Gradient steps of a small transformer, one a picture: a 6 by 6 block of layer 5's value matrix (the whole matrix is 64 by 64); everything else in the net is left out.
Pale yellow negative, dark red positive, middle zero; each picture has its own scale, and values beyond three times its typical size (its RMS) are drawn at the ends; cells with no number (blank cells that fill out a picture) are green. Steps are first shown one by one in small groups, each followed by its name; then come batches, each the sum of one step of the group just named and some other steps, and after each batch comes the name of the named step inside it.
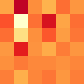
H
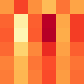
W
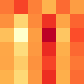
W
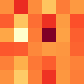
W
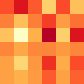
W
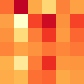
W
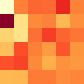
H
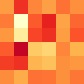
H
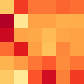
H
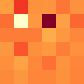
H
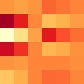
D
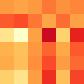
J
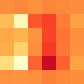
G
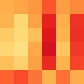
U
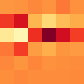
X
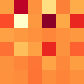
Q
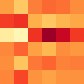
X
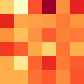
Q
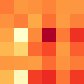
U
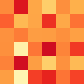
Q
